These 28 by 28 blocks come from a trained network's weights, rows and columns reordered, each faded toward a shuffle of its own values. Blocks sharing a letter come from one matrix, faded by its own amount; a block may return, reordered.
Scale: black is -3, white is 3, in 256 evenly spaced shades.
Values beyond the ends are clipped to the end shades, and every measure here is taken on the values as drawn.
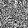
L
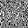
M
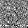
M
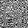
M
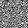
M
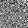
M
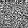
L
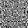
M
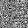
L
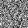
L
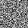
L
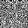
L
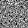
M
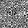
M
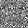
L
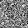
L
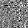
M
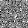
M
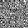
M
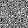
M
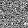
L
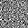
M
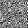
L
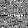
M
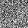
L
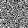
L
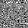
M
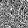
M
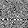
M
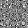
M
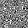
M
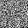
L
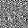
M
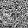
L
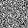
L
